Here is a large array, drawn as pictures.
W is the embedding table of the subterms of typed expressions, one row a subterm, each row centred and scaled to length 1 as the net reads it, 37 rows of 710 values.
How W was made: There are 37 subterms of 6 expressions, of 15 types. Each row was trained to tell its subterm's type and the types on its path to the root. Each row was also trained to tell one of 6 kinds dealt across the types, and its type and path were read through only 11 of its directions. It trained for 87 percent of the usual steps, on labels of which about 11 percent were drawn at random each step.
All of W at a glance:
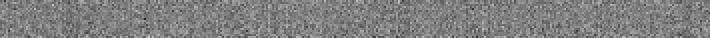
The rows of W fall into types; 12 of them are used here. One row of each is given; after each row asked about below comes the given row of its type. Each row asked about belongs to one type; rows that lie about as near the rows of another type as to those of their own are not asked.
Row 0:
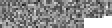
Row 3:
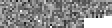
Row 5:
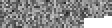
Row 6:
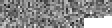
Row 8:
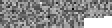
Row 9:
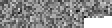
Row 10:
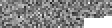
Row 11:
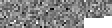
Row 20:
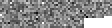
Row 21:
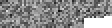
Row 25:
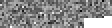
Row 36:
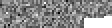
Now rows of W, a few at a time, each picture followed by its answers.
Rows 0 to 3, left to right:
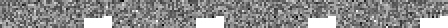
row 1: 25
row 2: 0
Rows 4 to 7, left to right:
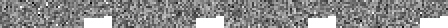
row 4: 8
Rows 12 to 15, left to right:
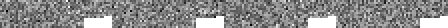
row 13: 8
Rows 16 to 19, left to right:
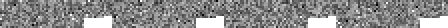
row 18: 36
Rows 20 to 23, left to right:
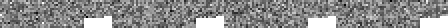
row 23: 0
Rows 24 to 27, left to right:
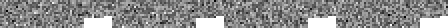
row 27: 8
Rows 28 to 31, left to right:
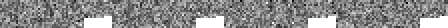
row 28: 6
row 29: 9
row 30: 6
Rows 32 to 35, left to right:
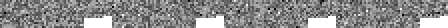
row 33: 36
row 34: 21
